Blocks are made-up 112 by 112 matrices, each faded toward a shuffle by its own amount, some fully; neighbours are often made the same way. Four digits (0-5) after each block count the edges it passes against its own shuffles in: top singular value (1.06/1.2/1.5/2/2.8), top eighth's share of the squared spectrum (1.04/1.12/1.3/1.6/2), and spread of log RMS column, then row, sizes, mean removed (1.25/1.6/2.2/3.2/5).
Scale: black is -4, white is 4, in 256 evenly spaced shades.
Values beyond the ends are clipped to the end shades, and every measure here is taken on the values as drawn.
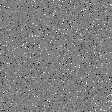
3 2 0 1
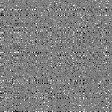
5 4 2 3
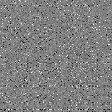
4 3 1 2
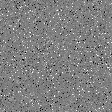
1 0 0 0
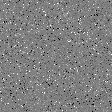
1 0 0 0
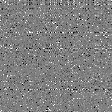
4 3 1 2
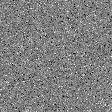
0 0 0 0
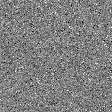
0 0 0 0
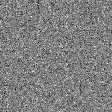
0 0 1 0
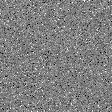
0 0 0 0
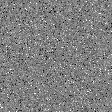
2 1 0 0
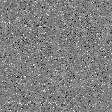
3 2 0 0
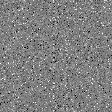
3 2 1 0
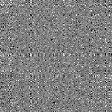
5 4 3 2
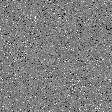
0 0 0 0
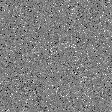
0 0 0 0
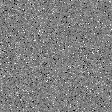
2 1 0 0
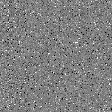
3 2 1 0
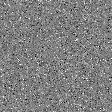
0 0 1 0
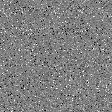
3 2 0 1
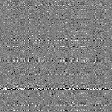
5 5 2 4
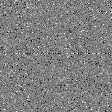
3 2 0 1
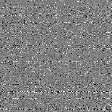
4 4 1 3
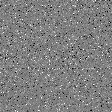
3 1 0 1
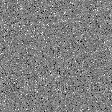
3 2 0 0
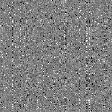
4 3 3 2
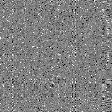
4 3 2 2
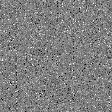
2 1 2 0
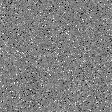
2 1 0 0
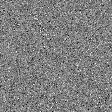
0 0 1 0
